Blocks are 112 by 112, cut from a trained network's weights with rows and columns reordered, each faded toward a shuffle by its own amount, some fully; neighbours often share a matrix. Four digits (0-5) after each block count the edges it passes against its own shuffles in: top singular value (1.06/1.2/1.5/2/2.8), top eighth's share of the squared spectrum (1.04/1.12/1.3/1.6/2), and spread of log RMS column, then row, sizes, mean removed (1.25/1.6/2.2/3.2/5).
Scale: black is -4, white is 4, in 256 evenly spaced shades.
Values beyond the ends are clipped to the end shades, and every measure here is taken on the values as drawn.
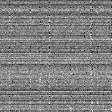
5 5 2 4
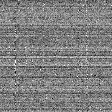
5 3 2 3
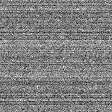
5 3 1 3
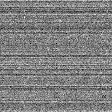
5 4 0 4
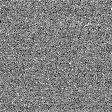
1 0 0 0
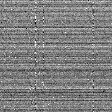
5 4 2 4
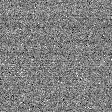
2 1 0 0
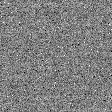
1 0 0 0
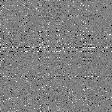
4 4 2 3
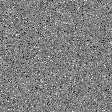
0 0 0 0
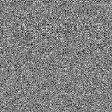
4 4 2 3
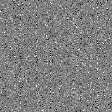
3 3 2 0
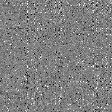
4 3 2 2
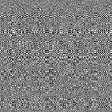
5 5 2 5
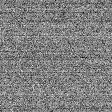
3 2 0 1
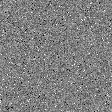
0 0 0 0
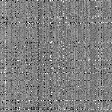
3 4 3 3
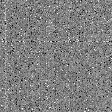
2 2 1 1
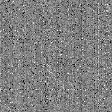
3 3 2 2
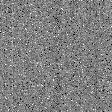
2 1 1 1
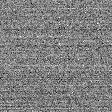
3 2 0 1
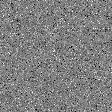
1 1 0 0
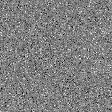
3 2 0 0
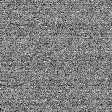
3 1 0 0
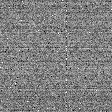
3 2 1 1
